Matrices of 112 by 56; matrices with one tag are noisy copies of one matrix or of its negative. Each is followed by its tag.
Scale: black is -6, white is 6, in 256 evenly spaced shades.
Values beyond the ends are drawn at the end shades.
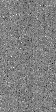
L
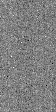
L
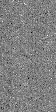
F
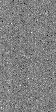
F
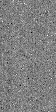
F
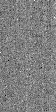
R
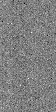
F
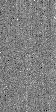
R
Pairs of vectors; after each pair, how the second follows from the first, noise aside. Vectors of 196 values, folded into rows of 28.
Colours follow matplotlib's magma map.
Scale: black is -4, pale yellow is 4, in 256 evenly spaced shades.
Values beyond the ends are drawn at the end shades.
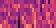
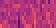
shrunk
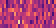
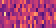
shuffled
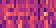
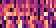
scaled up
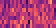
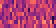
shuffled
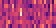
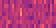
shrunk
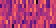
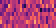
shuffled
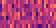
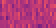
shrunk
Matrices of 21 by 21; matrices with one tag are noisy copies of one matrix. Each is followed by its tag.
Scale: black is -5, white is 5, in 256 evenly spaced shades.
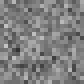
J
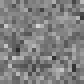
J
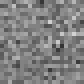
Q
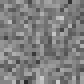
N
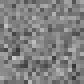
J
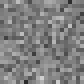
N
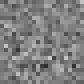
J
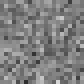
N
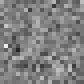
J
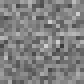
Q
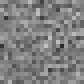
Q
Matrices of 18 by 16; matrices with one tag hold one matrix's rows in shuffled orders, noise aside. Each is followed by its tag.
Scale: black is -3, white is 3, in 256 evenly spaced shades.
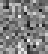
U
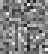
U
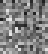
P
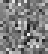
U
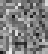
P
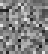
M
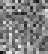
P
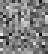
M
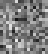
P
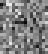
P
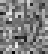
P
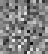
U
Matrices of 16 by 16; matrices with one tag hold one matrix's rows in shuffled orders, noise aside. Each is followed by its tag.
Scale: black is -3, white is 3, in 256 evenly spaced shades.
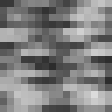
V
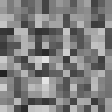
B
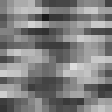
V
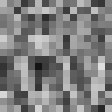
B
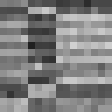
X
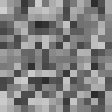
B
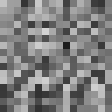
B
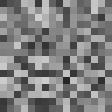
B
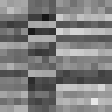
X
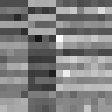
X
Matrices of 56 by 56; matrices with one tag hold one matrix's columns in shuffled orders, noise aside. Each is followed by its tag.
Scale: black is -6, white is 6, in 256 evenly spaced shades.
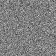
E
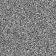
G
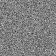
G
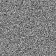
E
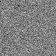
E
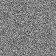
G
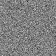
E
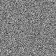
G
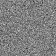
E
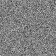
E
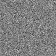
G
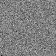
G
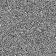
E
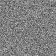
E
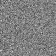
G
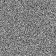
E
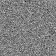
E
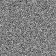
E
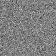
E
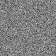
E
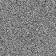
E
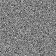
E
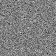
G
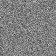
E
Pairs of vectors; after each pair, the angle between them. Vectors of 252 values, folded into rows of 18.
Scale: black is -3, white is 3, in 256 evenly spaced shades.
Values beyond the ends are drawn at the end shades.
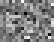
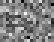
nearly opposite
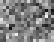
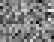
partly opposed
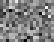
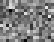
nearly parallel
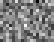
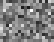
partly opposed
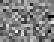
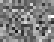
nearly opposite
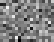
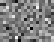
nearly parallel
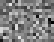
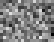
partly aligned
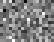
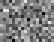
nearly opposite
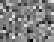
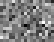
partly opposed
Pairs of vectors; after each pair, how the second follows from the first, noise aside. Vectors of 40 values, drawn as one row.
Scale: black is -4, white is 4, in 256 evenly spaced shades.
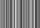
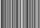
wrapped around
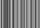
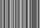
reversed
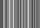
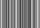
wrapped around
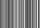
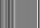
partly zeroed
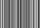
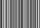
reversed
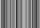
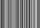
shuffled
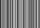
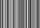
wrapped around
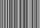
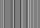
partly zeroed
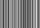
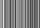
wrapped around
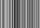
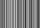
shuffled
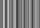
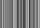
shuffled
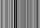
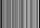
wrapped around
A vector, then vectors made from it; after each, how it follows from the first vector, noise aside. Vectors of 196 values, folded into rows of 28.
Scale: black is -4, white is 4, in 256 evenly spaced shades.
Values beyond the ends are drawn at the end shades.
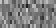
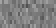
shrunk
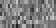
wrapped around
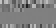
partly zeroed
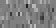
partly zeroed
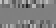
partly zeroed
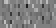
partly zeroed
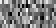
scaled up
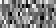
scaled up
